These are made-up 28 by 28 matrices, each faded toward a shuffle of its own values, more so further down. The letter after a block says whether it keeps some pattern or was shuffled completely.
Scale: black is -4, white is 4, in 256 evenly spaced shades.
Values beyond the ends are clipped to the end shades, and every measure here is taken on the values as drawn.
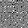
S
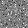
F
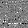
S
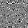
S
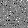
F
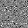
S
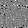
S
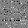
S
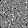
F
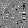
S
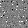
F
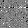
S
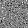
F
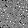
F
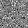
S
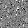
F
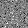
F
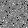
F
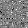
S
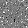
F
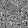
F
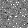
F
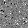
F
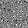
S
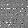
S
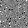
F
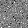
F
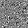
S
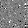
S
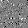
S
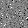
F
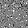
S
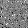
F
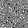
F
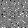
S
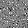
S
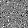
F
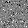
F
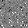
S
